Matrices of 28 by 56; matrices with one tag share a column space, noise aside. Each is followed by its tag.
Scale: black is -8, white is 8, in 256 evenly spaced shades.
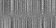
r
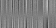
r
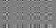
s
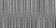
r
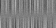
r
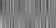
r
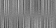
r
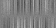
r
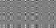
s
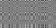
s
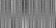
r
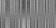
r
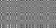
s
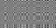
s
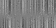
r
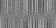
r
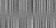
r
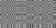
s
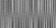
r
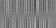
r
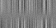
r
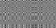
s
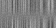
r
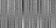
r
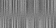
r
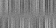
r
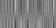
r
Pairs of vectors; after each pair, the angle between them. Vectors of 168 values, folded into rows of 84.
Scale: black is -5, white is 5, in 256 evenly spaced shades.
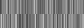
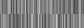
orthogonal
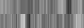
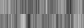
nearly parallel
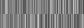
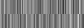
partly opposed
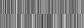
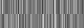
orthogonal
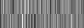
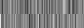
orthogonal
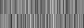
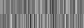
nearly opposite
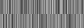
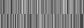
partly opposed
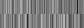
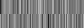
orthogonal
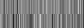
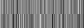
nearly parallel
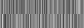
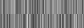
orthogonal
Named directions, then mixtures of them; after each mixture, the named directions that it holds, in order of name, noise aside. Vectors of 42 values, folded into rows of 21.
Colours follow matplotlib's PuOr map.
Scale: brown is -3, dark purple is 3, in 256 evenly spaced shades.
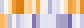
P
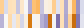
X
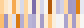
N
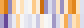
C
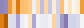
C, P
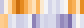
P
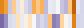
C, X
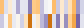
X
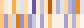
N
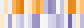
C, P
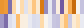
C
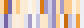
C, X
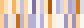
N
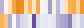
P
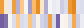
C, X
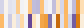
X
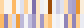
N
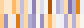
N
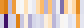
C, N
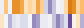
C, P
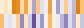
N, P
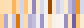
N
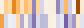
N, P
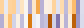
X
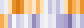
P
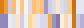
C, X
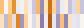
N, X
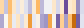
X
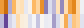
C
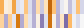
N, X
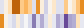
N, P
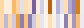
N
